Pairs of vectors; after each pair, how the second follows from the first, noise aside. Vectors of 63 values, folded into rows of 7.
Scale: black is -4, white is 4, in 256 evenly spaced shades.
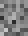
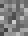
negated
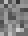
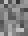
copied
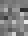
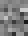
negated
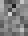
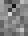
copied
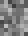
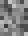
negated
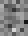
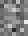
negated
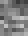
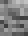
negated
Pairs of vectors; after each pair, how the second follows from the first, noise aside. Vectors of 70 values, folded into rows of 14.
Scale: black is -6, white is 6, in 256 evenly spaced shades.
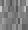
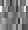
scaled up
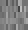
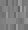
shrunk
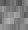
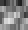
scaled up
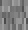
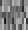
scaled up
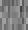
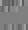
partly zeroed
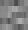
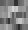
scaled up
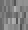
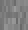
shrunk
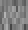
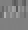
partly zeroed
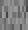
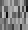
scaled up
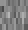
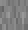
shrunk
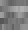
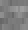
shrunk
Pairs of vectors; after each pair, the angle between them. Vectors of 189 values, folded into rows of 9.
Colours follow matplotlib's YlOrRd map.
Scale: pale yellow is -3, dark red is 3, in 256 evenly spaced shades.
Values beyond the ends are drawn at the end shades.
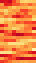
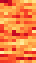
nearly parallel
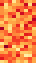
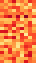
orthogonal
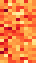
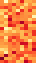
partly opposed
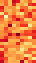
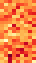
partly opposed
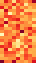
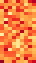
nearly parallel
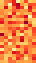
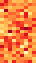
orthogonal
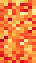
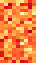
nearly parallel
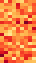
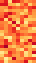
partly opposed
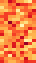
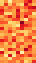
partly opposed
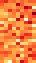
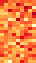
nearly parallel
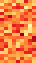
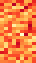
nearly opposite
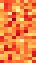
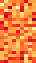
orthogonal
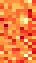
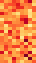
nearly opposite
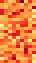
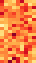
partly aligned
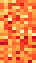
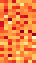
nearly opposite
